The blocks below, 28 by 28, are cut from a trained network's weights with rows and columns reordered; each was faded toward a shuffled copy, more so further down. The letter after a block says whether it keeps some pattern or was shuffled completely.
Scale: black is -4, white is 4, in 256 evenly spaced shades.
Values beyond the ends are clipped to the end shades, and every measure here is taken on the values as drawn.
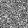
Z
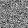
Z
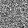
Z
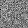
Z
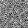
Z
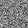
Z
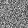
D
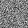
D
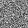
D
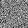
D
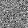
D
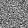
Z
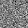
Z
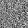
Z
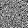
Z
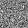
D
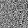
Z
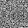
Z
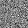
D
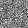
D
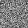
Z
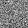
D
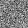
D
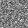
D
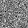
D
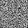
Z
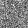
D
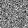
D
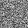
D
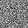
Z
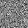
Z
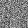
Z
